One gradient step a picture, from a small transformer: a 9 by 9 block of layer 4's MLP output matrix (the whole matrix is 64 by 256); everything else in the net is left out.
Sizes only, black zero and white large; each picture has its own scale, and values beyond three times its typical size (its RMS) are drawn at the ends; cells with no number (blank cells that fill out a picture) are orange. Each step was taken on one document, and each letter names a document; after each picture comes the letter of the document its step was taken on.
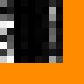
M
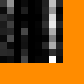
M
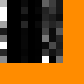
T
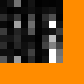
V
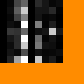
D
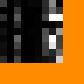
V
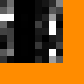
M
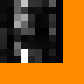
D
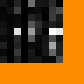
V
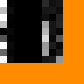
T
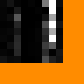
V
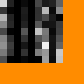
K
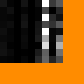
K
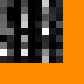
M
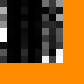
T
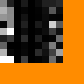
M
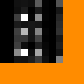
D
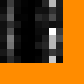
M
